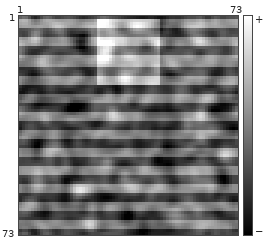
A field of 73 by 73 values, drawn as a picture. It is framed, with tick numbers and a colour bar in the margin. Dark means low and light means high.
Stripes running across repeat 12 times from top to bottom. In the top middle lies a patch that is higher than the rest. On average the colour sits 40% of the way up the scale. The ninth with the highest average is the top middle.
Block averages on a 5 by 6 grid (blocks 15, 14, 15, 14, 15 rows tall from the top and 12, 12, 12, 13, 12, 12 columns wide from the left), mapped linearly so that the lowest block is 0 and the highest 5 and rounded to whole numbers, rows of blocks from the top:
2 1 5 3 2 2 / 1 1 3 3 2 1 / 1 0 1 0 1 0 / 2 1 2 2 1 2 / 1 1 1 0 2 1
